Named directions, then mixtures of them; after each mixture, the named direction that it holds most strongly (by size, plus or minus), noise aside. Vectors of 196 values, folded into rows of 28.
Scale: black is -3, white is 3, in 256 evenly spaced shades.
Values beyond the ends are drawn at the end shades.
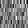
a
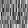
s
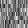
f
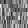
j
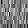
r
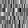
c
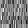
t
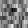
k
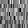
c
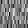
r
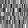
c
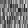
j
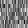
f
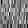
r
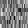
c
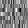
c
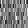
a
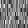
f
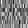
c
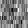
k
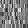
c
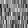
j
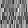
t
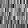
a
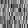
c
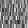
s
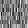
s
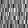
r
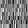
t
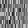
c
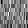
r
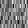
a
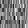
c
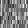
a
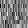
f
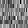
a
